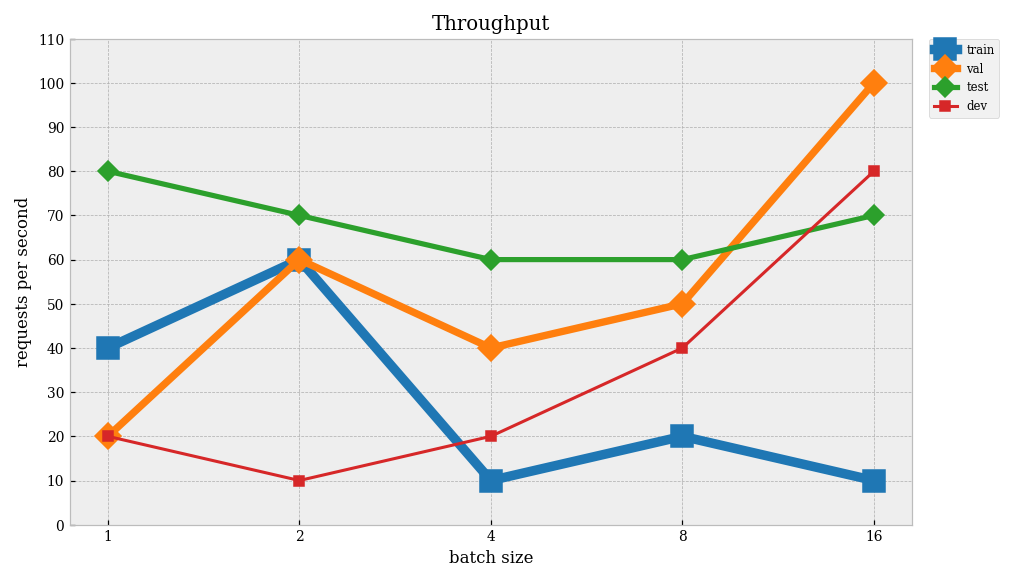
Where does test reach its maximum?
1
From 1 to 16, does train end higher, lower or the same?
lower
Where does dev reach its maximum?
16
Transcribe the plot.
Title: Throughput
x-axis: batch size, ticks 1 2 4 8 16
y-axis: requests per second, ticks 0 10 20 30 40 50 60 70 80 90 100 110
Legend: train, val, test, dev
Values:
train: 40 60 10 20 10
val: 20 60 40 50 100
test: 80 70 60 60 70
dev: 20 10 20 40 80
